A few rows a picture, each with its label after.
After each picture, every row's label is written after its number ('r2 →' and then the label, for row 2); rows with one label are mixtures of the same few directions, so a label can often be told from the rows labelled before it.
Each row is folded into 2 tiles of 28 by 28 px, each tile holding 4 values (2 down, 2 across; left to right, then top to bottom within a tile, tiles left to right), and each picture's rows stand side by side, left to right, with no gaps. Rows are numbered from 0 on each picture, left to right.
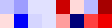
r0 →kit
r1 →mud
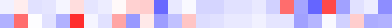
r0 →kit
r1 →kit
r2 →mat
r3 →kit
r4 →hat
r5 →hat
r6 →mud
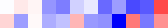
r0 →mat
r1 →mud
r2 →mat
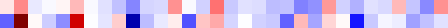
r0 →kit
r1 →kit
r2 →kit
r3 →mud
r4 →mud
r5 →mat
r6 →kit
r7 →hat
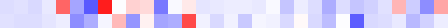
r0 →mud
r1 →hat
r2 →mat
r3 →kit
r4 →mud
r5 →mud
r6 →kit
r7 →hat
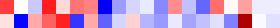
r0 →mud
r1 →mat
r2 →mud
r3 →hat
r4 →kit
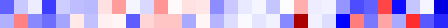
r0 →mud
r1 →mat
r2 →mud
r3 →mat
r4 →hat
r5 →kit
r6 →mat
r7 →mud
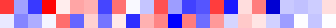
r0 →hat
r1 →mat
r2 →mud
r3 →mat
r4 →hat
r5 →mat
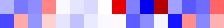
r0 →mat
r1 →mud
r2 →hat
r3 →mat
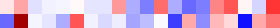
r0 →kit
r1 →kit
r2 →hat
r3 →mat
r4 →mud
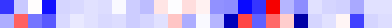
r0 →mud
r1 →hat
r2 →hat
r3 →mat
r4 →mat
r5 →kit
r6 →kit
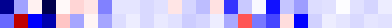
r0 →mud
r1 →mat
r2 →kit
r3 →hat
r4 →mud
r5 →kit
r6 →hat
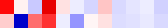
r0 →mud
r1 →mud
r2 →hat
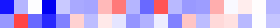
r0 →mud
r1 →mat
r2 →hat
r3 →mat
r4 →mat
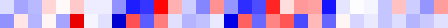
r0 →mat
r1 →kit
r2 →mat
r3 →hat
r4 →mat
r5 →mat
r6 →mat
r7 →hat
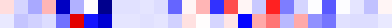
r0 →hat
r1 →mud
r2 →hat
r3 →hat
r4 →mud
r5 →mud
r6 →hat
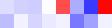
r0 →mat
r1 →hat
